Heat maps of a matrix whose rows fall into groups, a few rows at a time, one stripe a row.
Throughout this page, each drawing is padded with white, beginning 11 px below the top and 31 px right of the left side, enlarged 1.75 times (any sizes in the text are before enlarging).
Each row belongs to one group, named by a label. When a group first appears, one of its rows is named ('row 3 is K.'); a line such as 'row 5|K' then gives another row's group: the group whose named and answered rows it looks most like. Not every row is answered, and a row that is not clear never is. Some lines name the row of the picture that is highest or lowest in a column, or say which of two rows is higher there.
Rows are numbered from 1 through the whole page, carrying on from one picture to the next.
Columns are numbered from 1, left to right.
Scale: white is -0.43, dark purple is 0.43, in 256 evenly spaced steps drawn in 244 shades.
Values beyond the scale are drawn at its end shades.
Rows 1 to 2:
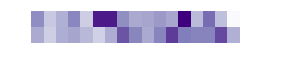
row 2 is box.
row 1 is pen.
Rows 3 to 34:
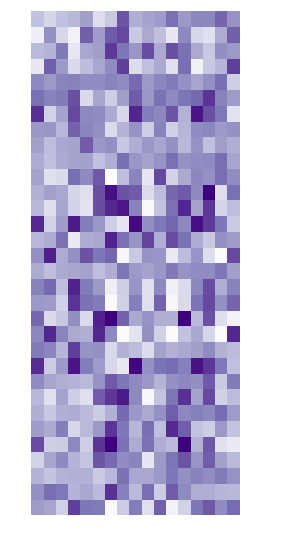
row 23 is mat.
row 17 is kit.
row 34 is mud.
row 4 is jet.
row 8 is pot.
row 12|box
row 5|kit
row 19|box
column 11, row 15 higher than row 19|No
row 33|kit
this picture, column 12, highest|29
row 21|mud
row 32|box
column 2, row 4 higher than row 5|Yes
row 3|box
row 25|pot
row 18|mat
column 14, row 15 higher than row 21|No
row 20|mud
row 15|pen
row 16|pot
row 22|pen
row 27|pen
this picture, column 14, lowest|6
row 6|jet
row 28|box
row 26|pen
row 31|pen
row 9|pot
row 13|mud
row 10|mud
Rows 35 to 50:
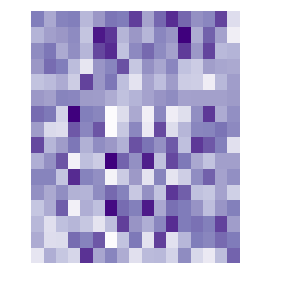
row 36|pen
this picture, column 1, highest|43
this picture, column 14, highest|43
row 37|pen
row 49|mud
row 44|kit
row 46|kit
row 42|mud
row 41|mud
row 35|box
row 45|mud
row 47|kit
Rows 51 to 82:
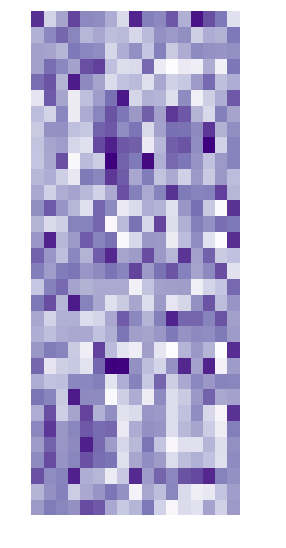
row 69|mud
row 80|pot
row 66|pen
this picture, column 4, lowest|60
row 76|mat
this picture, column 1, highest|51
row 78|mat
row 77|mat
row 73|pen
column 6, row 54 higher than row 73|Yes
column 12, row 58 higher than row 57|No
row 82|mat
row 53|mud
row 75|mud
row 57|kit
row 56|jet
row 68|jet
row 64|mud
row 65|mat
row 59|pen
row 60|kit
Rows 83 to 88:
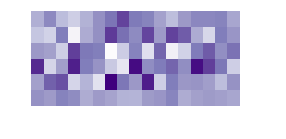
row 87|kit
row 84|kit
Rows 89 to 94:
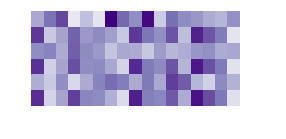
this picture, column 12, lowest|91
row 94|pot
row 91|mud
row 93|kit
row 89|kit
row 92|pot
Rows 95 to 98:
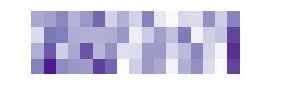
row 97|mat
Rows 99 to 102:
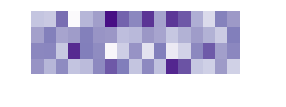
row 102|kit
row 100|mat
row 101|mud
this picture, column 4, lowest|99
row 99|kit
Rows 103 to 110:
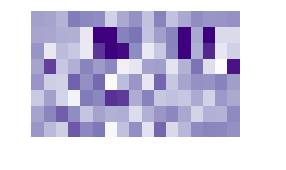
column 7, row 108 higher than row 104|No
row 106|mat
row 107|mud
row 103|mud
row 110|mud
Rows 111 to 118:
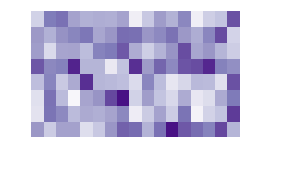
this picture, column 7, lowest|114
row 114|pot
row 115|mat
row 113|pen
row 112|box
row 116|jet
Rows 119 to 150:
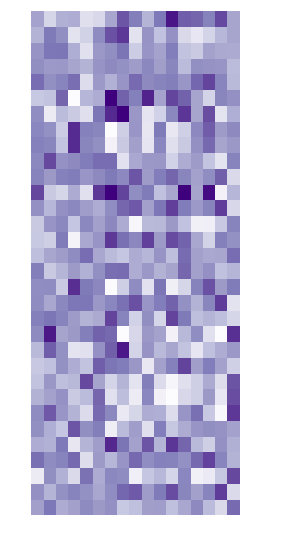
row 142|mat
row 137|box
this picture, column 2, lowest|125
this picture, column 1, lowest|148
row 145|mud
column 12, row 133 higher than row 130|Yes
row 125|pen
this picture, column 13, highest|130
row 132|jet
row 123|pot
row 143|mat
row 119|box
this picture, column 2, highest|139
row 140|jet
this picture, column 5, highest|142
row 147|pot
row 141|pen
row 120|jet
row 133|kit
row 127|mud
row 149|box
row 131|box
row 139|mat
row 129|box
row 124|kit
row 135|pen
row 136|mud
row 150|mat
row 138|kit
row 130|pen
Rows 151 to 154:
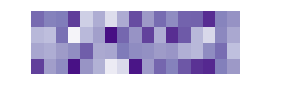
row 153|box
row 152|kit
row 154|pot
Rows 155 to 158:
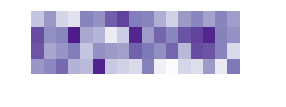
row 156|pot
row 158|mat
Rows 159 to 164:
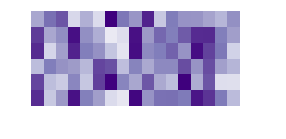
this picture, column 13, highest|163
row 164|pot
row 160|pot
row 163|pen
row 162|pen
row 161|pot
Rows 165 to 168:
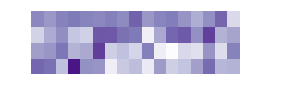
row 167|mat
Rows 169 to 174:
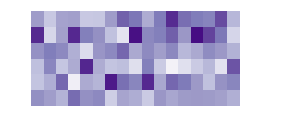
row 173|kit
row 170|pot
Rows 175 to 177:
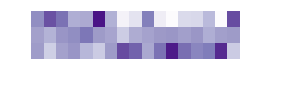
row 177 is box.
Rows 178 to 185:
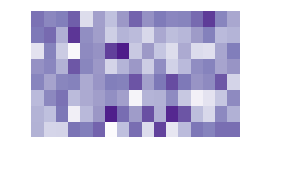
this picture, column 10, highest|184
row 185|mud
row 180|jet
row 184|kit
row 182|box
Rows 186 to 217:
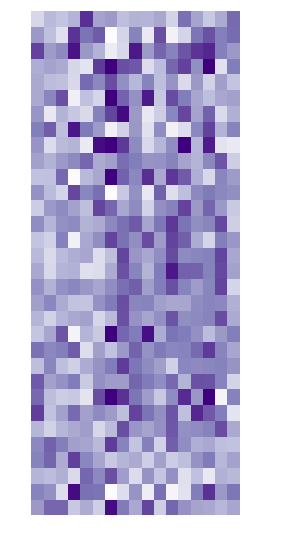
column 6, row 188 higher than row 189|No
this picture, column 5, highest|186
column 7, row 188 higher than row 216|Yes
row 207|pot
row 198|pen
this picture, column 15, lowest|215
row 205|box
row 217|kit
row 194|pen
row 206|kit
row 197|mud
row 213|kit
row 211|pot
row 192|pen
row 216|mud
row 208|jet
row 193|mud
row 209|pot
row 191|kit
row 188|pot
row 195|box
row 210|pen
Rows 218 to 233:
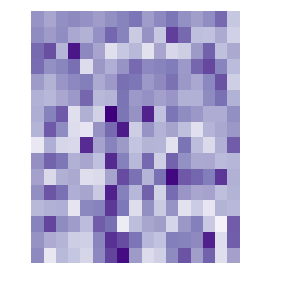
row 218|box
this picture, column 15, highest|232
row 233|pen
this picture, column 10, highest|224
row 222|box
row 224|kit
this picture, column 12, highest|228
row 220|mud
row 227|kit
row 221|pot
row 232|pen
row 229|kit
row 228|box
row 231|mat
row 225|jet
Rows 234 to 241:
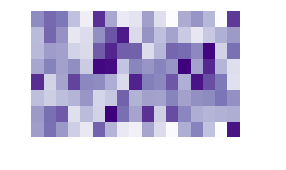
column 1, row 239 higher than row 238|No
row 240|kit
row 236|pen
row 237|pen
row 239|box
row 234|mat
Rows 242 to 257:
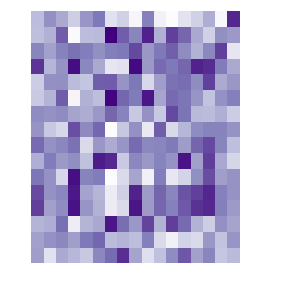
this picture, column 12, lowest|242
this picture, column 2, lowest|257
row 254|pot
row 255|kit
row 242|mat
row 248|kit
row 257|pen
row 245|pot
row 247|kit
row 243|kit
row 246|pen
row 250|pot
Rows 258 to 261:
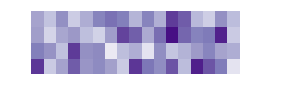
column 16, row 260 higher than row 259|No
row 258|kit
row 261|pot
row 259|box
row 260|mud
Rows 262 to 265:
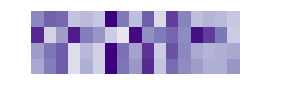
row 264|kit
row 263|pot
